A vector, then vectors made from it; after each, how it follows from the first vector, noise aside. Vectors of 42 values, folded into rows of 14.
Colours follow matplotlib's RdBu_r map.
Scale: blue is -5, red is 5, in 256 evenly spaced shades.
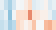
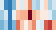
scaled up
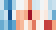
scaled up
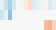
partly zeroed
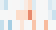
partly zeroed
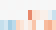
partly zeroed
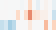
partly zeroed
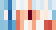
scaled up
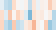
sign-scrambled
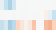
partly zeroed
